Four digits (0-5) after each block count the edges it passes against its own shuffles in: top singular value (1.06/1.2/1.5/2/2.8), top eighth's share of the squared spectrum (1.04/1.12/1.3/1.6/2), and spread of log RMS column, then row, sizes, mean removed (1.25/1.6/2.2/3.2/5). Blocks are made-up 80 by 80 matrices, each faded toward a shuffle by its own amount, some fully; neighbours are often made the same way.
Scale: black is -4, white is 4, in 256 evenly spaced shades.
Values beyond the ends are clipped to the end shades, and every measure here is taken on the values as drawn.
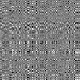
5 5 3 4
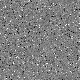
1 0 0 0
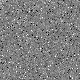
0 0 0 0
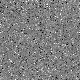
1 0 0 0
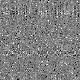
4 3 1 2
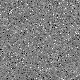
1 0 0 0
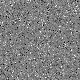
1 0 0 0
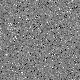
0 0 0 0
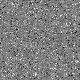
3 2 0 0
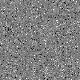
2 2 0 0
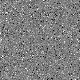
3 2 1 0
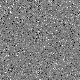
2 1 0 0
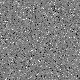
0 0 0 0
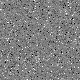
0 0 0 0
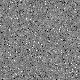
2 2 0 0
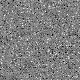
2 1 0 0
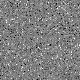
2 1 0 0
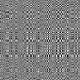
5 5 4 4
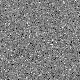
1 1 0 0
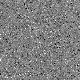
2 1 0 0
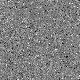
2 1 0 0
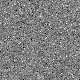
2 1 0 0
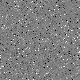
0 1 0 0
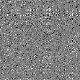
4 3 2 2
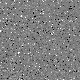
2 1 0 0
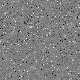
2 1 0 0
